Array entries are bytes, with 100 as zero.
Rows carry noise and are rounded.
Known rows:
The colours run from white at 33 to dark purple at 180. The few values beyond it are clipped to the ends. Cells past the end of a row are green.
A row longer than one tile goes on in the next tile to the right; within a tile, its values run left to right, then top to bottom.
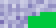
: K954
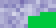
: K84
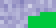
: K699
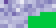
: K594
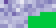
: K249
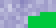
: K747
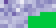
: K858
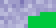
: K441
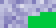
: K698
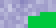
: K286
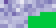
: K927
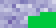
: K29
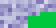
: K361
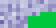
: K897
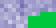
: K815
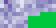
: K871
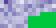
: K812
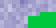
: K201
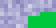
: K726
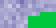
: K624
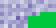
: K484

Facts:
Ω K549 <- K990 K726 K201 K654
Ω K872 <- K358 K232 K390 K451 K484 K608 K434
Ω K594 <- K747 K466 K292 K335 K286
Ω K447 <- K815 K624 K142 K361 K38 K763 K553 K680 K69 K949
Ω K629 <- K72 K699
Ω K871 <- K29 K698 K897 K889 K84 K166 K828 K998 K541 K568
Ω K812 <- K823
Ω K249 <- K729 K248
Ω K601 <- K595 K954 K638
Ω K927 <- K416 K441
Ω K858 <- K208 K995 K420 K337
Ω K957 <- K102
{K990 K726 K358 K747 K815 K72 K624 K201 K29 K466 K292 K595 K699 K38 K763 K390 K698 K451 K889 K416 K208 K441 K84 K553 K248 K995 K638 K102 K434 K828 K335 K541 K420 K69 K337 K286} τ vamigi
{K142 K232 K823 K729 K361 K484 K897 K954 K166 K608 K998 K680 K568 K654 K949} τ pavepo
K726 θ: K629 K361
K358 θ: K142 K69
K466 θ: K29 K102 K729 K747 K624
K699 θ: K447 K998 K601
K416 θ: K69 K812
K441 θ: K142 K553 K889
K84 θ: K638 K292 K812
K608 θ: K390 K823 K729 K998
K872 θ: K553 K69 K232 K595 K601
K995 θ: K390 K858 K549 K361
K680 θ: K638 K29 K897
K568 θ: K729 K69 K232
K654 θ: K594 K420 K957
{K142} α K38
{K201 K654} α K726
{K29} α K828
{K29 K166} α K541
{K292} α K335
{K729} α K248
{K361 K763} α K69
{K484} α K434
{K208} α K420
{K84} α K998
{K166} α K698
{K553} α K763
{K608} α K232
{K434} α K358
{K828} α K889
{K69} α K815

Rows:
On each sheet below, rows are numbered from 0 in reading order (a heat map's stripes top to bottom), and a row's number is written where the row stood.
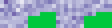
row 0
K601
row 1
K949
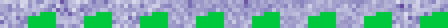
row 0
K998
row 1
K447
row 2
K232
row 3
K763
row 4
K553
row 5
K466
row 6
K638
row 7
K568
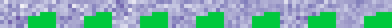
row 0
K166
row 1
K889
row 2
K872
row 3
K541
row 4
K38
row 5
K142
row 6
K292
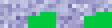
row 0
K729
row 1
K828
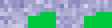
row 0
K358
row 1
K995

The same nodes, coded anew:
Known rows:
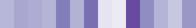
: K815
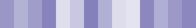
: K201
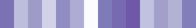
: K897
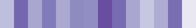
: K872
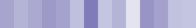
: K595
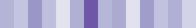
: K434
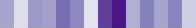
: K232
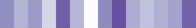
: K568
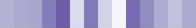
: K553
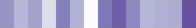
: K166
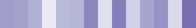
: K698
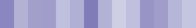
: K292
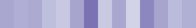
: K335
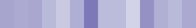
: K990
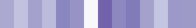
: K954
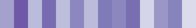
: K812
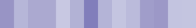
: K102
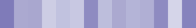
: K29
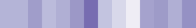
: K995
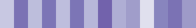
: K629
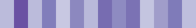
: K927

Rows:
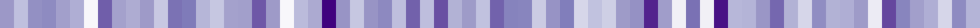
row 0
K654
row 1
K949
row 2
K601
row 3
K361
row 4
K484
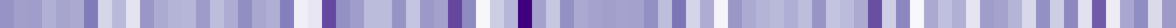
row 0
K416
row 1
K624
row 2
K680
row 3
K441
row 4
K358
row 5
K889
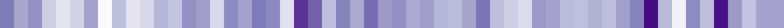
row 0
K84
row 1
K608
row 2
K466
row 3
K142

